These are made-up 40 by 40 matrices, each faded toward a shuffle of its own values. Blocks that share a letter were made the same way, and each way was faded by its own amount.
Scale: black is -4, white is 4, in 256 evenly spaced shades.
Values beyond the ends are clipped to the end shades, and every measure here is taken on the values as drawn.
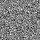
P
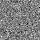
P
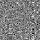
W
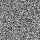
P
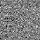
W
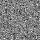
P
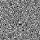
W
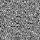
W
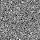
P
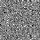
W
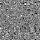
W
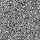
P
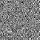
W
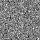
P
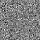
W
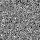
P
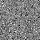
P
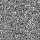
P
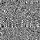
W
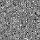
W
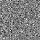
W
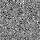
P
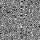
W
